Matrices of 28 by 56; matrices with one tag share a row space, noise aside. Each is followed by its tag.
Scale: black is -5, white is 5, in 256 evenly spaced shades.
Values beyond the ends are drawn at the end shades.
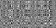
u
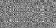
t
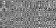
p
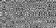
p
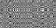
t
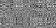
p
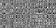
p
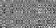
p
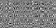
t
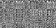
p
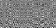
t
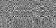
t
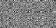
t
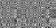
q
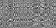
t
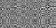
q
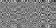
q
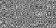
p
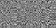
q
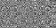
q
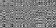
p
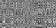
p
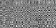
p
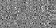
q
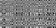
p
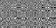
q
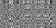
u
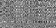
p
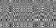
t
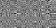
q
